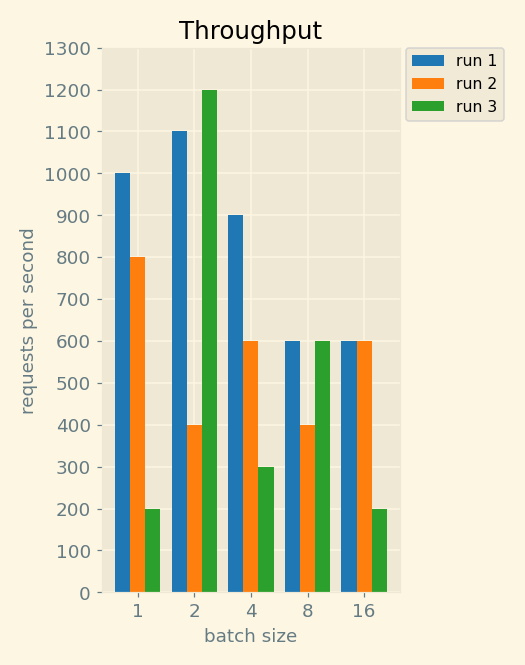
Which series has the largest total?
run 1
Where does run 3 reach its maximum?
2
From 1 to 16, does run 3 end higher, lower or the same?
the same
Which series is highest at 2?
run 3
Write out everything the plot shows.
Title: Throughput
x-axis: batch size, ticks 1 2 4 8 16
y-axis: requests per second, ticks 0 100 200 300 400 500 600 700 800 900 1000 1100 1200 1300
Legend: run 1, run 2, run 3
Values:
run 1: 1000 1100 900 600 600
run 2: 800 400 600 400 600
run 3: 200 1200 300 600 200
